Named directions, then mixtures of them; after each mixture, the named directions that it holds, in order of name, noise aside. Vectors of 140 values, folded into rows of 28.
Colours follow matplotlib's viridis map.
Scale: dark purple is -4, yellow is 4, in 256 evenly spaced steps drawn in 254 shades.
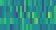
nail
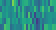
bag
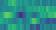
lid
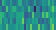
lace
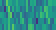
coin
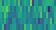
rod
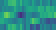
lid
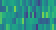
bag, lace, lid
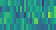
lid, nail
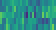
bag, lace, lid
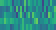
nail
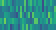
nail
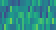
lid, nail, rod
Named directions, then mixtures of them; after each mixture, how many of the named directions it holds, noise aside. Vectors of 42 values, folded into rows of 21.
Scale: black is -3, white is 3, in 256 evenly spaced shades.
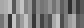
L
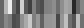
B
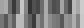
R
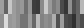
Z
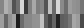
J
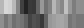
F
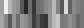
two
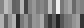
one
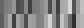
three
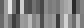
one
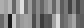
one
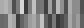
one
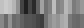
one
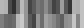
one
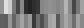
three
